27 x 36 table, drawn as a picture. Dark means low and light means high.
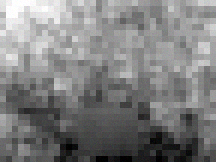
The ninth with the highest average is the top left. The ninth with the lowest average is the bottom middle. There is an overall slope up to the top. In the bottom middle lies a patch that is calmer than the rest. The bottom middle is the calmest part. The texture is blotchy.
